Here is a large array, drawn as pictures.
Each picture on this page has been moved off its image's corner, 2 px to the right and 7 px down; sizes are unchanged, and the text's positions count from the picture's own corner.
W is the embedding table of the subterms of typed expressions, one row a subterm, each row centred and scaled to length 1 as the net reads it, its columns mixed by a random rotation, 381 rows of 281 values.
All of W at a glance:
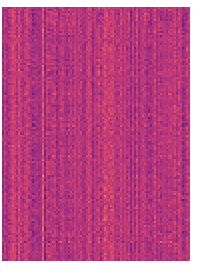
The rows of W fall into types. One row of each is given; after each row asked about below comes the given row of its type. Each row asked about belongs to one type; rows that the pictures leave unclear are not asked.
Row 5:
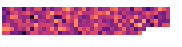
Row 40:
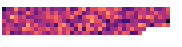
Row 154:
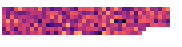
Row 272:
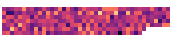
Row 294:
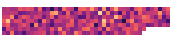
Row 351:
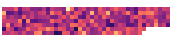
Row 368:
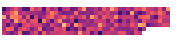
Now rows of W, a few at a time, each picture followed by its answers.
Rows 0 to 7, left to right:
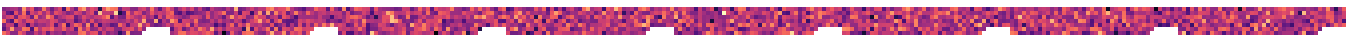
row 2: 40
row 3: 368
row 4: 351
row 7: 40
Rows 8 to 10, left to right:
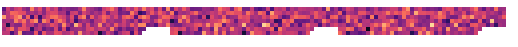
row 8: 368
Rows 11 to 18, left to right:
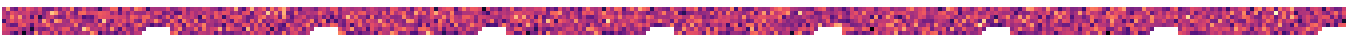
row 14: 294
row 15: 272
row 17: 154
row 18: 294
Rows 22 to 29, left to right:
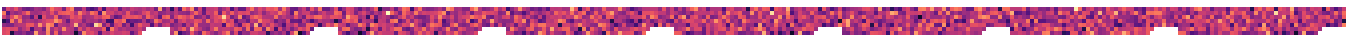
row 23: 40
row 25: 351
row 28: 351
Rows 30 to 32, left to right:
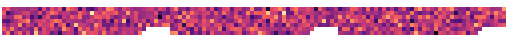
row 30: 272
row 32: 368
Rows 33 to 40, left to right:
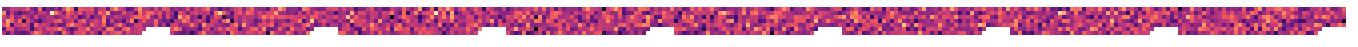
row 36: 368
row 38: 368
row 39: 294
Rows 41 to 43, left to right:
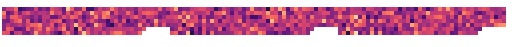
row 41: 351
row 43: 272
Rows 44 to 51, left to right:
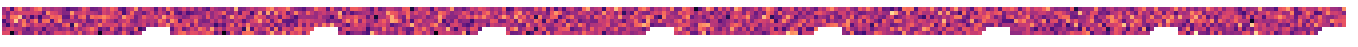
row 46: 351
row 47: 368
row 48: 5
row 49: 294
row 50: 154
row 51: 368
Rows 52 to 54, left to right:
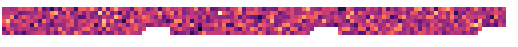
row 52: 294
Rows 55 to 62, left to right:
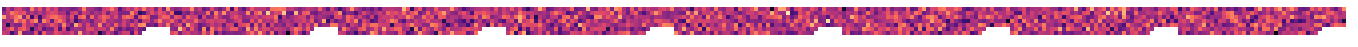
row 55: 368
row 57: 351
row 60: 40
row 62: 40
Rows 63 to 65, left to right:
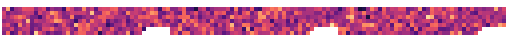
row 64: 272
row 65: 5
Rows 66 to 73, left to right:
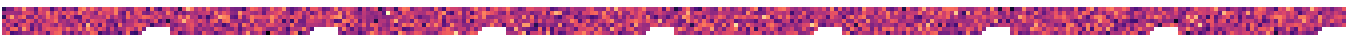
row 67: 154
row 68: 351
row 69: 272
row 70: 368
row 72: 40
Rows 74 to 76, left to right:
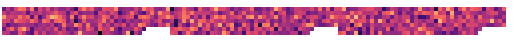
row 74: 368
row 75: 368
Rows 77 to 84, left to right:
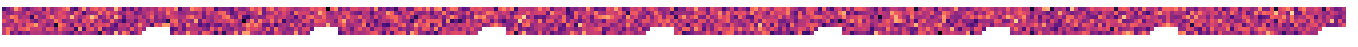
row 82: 351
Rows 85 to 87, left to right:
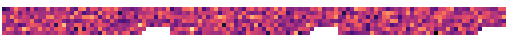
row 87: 154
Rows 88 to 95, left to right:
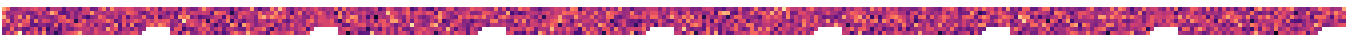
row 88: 272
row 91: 351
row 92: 272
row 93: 368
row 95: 368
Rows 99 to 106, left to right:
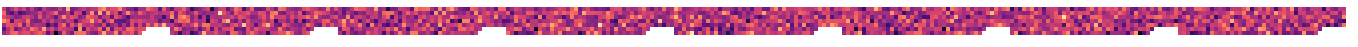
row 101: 154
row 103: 272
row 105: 40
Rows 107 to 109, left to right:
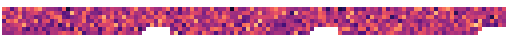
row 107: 154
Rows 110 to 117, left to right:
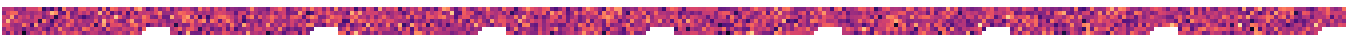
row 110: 294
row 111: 368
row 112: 368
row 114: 154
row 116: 272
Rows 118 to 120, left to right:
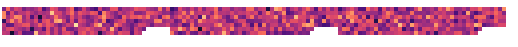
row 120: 368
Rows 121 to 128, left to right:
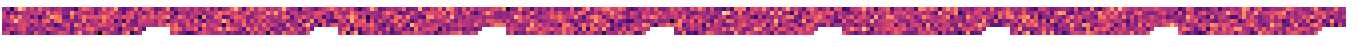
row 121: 154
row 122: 5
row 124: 40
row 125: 294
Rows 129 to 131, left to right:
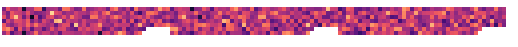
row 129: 5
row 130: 5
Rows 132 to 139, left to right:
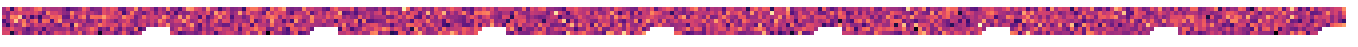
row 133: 154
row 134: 351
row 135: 154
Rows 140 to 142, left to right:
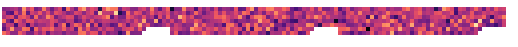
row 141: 40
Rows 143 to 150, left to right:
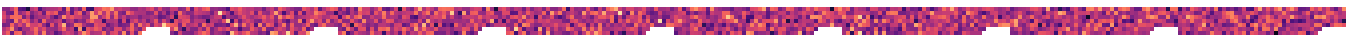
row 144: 154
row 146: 272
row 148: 272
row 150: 40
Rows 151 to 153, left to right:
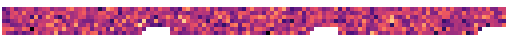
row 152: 154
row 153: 40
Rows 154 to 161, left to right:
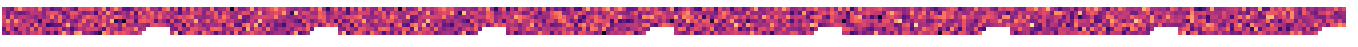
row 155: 40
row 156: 40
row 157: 40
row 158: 368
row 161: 5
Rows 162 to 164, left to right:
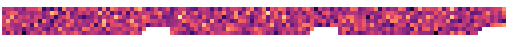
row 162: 294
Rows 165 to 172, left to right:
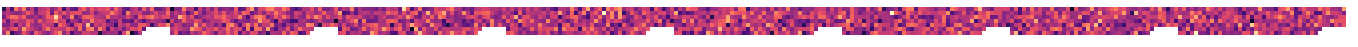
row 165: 40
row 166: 40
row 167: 351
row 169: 351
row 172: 368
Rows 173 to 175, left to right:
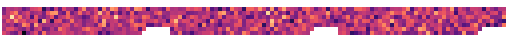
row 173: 294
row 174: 294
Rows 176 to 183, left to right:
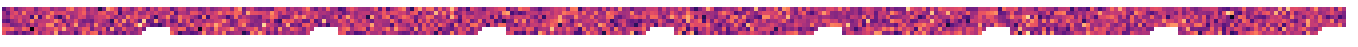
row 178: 5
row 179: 351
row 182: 272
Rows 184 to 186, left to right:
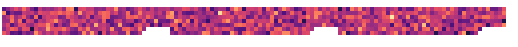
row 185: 351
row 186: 40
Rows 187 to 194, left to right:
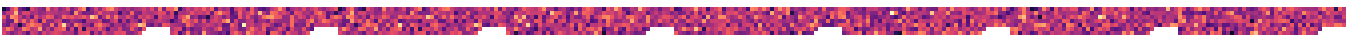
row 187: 368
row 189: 368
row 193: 5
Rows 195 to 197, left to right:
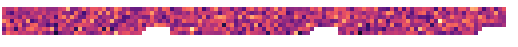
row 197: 294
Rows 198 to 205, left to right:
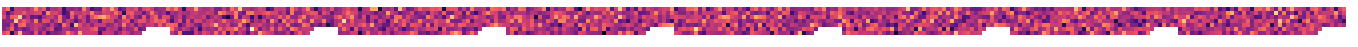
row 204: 351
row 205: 294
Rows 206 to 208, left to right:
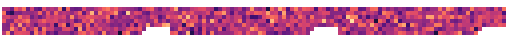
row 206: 272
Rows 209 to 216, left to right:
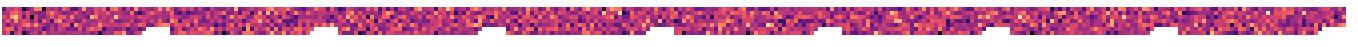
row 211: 368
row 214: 40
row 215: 294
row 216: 272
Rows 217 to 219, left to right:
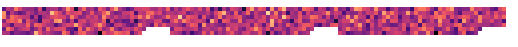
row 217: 351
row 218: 294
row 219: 154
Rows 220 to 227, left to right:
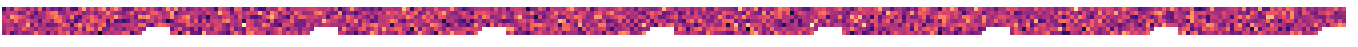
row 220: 40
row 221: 351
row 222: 351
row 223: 5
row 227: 5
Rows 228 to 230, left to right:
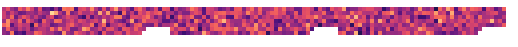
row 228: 294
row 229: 40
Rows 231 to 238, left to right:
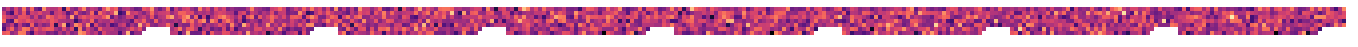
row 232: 368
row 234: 154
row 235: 154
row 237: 272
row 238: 40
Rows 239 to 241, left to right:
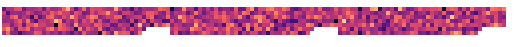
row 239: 5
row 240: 40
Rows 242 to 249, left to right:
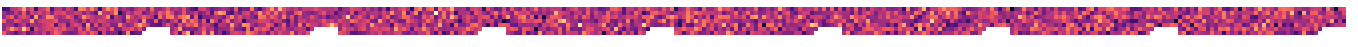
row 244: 294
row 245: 368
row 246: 368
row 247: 40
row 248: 40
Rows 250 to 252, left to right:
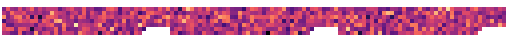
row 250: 368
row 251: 154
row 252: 272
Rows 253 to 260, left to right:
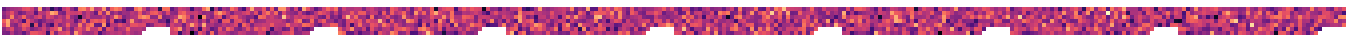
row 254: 5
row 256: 5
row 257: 272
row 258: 351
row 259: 294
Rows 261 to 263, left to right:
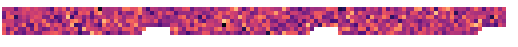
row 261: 294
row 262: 5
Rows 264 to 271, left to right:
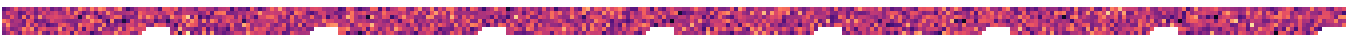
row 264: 40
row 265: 272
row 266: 5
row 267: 40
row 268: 272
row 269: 154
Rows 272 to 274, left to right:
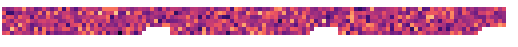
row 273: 272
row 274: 5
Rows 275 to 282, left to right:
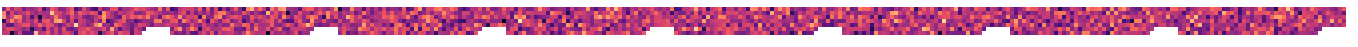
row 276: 368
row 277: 40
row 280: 294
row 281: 154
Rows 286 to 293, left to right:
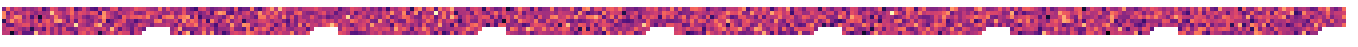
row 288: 294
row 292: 351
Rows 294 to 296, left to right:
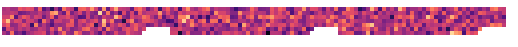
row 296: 5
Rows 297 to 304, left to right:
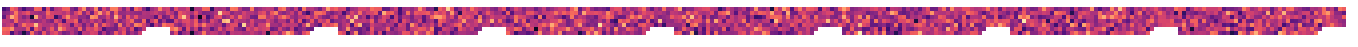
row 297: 5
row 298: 5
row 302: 272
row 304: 154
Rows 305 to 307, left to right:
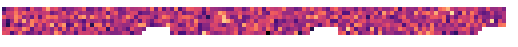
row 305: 368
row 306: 40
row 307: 272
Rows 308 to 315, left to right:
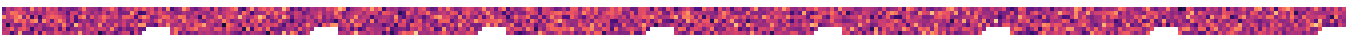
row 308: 368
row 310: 154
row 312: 368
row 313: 272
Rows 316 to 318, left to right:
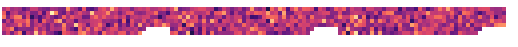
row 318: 272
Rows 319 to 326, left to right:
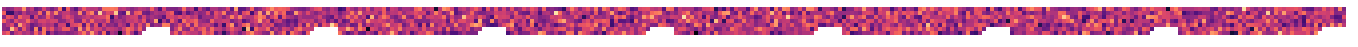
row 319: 272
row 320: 272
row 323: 294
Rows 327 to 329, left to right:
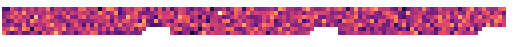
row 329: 154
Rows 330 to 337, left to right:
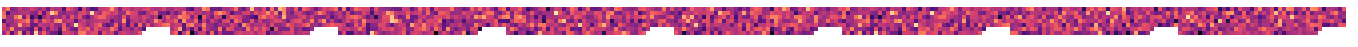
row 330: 272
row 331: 5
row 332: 40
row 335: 272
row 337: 294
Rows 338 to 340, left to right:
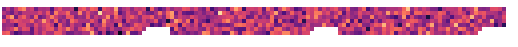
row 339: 351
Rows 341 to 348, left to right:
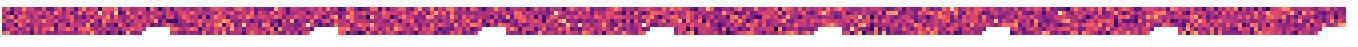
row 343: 5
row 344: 368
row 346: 272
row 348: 272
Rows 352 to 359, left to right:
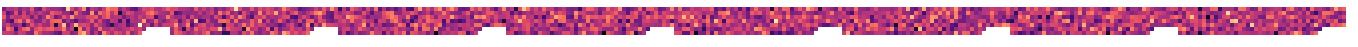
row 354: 40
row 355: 154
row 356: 294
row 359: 5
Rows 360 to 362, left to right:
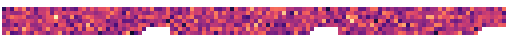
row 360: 40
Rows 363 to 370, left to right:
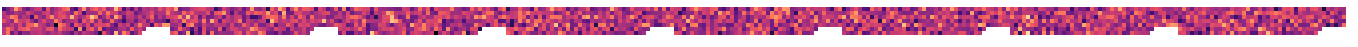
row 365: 40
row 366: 368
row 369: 272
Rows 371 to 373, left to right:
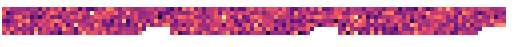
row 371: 272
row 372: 40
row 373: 272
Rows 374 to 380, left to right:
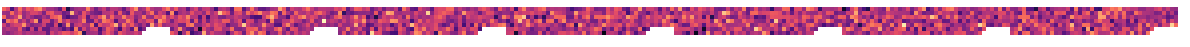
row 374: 154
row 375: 351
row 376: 272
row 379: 368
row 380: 272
